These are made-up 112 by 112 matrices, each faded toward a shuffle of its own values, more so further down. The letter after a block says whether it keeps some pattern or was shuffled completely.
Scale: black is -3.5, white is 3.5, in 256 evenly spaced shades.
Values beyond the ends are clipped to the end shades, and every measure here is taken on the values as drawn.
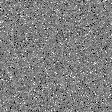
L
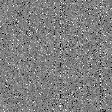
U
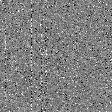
U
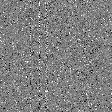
U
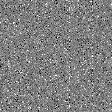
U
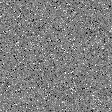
L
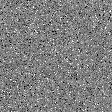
L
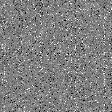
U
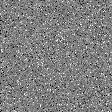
L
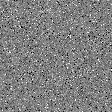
L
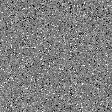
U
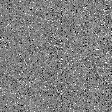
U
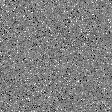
L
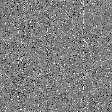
U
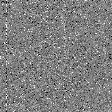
U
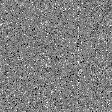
U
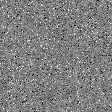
L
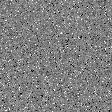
L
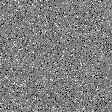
L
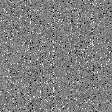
U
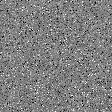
L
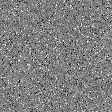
L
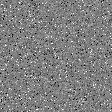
L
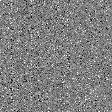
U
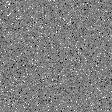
L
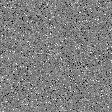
L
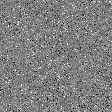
L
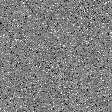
L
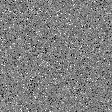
L
